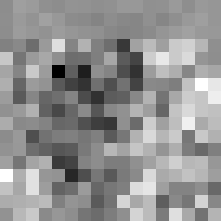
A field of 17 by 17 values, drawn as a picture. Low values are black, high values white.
A horizontal seam about 20% of the way down splits the table, and the top part is calmer. There are no regular stripes. The ninth with the highest average is the middle right. The top right is the smoothest part.
